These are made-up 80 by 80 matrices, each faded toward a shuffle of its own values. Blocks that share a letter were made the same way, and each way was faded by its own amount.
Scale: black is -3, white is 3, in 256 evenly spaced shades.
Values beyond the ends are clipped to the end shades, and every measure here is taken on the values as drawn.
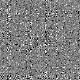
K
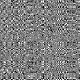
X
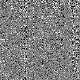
K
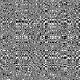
X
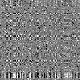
X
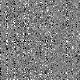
K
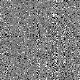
K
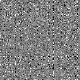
K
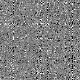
K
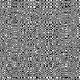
X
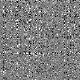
K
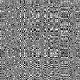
X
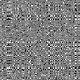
X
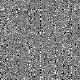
K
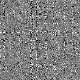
K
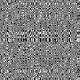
X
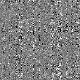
K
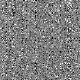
K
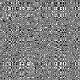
X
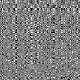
X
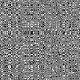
X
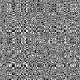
X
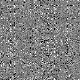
K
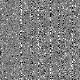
K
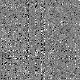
K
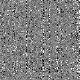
K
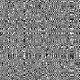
X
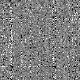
K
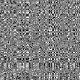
X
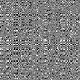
X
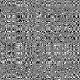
X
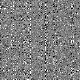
K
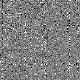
K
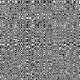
X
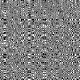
X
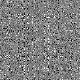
K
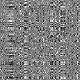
X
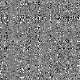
K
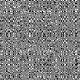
X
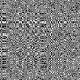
X
